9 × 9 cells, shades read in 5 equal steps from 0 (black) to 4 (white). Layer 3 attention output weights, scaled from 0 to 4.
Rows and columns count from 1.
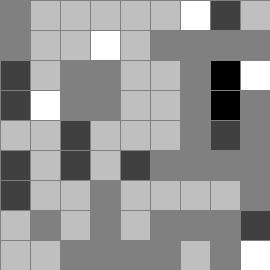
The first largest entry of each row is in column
7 4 9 2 1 2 2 1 9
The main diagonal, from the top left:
2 3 2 2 3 2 3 2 4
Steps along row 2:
up same up down down same same same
